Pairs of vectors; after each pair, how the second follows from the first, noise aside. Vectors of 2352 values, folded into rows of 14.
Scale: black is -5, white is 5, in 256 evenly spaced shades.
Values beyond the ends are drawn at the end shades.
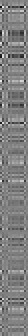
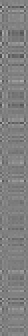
shrunk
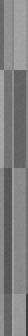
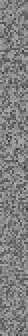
shuffled
